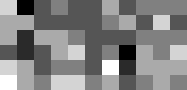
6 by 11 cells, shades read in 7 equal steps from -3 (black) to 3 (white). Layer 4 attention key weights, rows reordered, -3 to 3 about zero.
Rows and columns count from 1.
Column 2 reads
-3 1 -2 -2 1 1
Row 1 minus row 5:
0 -4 0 0 -1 0 -2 1 -1 -1 -1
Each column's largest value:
3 1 1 2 2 0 3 1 1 2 2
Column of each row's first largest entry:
1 10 1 5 7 1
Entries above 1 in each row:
1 1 0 2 2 3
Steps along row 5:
down down up same down up down up same same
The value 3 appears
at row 5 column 7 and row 6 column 1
